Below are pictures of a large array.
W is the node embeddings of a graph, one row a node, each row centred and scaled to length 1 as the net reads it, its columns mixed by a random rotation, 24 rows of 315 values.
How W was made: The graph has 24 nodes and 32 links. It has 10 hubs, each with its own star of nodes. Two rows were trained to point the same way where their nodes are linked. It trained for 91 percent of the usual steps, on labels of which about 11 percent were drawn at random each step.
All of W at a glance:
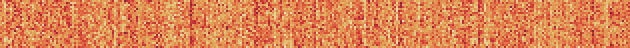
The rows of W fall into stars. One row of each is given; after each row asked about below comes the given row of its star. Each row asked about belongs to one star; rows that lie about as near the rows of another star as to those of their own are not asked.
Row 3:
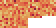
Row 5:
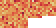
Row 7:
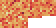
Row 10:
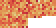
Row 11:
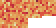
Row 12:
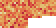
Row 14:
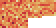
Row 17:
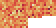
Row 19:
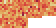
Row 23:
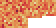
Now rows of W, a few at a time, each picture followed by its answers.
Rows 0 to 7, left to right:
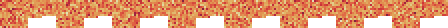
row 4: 10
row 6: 23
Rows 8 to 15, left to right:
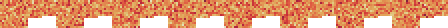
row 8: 12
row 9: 12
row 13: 5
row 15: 3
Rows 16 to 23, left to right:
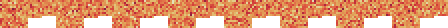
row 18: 7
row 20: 10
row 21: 17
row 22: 23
